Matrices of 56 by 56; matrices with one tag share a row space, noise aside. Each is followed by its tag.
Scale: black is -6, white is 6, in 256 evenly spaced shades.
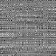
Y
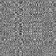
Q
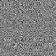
Q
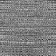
Y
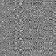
Q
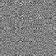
Q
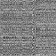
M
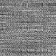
Y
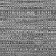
Y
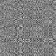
Q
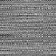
Y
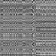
M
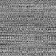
Y
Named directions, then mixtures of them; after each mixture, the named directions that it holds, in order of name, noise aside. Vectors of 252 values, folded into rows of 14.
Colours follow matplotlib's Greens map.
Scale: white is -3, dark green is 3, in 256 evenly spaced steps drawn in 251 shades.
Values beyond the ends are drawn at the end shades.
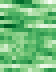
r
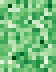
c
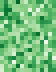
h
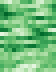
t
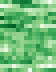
r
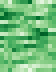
r, t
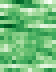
r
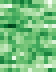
c, r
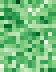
h, r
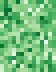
h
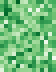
h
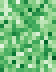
h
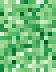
h, t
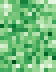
h, r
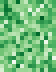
h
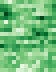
h, t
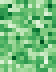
c, t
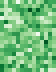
h, r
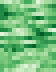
t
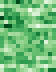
h, r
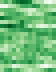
r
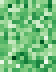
c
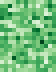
c, t
